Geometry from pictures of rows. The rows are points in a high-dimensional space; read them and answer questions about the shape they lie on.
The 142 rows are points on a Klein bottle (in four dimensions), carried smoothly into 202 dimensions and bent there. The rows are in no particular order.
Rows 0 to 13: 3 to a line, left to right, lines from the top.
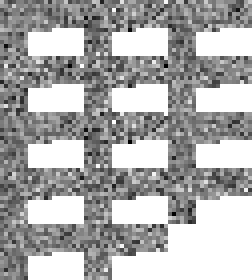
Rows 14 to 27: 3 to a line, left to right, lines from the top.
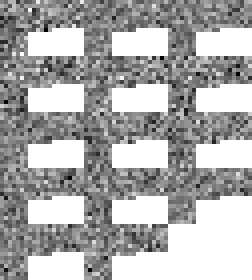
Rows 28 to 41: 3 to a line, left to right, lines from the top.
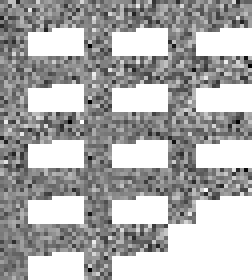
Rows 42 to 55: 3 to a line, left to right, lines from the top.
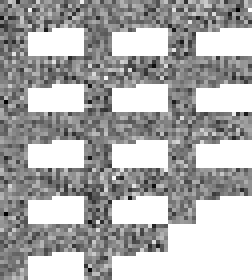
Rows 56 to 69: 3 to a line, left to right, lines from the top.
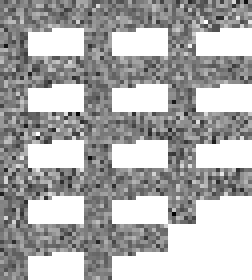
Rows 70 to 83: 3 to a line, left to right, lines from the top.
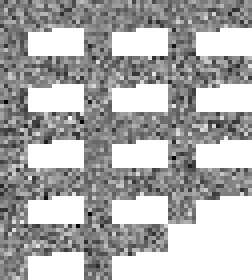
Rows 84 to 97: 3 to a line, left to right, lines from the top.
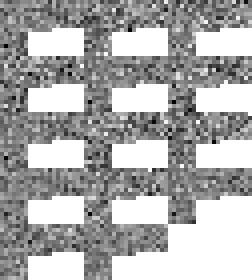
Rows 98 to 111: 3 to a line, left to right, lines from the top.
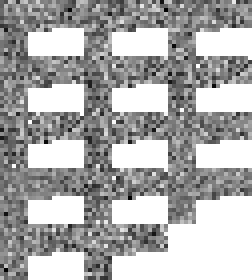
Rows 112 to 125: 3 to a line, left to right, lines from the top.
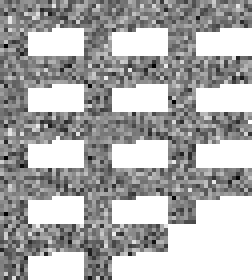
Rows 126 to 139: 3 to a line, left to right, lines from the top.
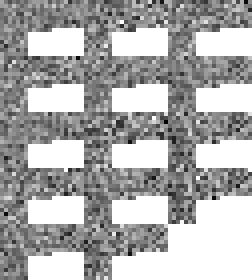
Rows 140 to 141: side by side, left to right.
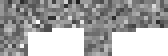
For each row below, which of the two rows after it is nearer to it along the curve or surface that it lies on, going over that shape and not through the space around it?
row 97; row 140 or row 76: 76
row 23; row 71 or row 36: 36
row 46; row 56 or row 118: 118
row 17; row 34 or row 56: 34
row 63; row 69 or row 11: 11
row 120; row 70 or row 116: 70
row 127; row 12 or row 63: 63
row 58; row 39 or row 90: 39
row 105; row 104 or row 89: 104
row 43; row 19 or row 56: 56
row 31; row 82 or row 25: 25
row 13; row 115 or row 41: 41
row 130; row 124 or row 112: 124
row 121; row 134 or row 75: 75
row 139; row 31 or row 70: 70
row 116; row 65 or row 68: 68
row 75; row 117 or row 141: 141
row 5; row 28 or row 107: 107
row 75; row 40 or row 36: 40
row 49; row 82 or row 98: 98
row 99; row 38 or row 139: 139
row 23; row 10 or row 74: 10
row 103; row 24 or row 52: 52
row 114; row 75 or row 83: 83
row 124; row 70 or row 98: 70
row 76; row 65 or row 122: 122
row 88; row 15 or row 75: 75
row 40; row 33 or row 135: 33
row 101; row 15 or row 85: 15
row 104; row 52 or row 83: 52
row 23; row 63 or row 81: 63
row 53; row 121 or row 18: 121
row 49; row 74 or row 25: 25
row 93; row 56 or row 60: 56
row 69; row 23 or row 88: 23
